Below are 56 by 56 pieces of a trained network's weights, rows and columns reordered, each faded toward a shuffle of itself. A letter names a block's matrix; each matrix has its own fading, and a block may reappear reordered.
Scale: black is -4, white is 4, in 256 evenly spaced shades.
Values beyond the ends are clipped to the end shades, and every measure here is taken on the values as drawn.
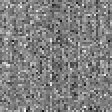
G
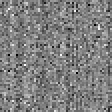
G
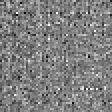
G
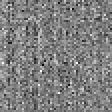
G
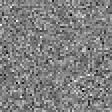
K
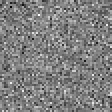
K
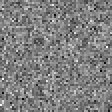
K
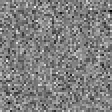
K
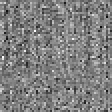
G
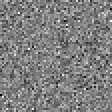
K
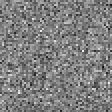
K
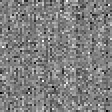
G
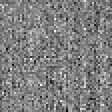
G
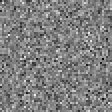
K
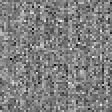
G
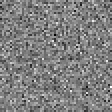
K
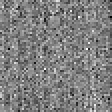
G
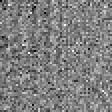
G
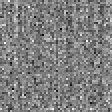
G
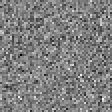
K
